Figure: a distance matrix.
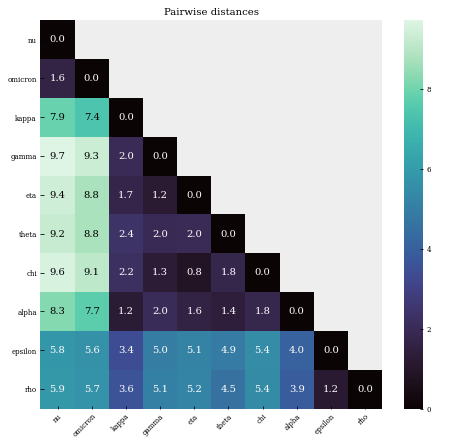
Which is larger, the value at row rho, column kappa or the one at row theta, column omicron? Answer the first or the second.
the second
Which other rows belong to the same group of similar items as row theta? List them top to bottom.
kappa, gamma, eta, chi, alpha
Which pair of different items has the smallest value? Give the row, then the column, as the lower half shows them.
chi, eta
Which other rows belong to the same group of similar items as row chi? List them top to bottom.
kappa, gamma, eta, theta, alpha
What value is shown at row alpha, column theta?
1.4
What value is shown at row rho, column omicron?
5.7
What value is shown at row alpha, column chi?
1.8
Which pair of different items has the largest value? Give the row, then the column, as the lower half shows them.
gamma, nu
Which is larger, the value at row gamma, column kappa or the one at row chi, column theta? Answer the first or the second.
the first
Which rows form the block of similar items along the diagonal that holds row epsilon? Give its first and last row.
epsilon to rho
